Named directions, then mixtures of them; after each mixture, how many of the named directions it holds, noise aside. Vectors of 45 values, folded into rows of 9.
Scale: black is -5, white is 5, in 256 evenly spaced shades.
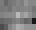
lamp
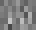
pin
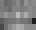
one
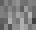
two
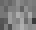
two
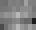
one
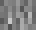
one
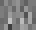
one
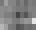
one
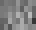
two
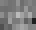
two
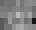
two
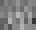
two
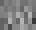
two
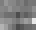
one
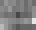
one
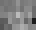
two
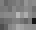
one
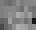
two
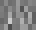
one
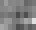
one
